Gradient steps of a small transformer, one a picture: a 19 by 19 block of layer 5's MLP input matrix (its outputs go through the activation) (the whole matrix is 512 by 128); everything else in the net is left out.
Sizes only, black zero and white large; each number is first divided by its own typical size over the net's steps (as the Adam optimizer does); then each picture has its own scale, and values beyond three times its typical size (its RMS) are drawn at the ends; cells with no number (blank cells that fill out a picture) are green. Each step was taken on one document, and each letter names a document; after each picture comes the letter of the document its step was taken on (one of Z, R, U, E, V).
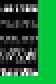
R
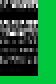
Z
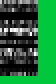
Z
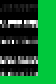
R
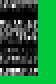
Z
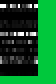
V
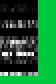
R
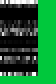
V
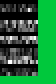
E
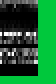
V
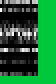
Z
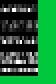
E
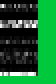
R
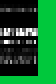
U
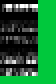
E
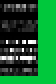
E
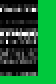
V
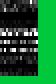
U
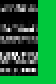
E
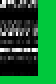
Z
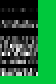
R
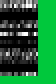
V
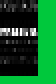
U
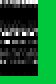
V
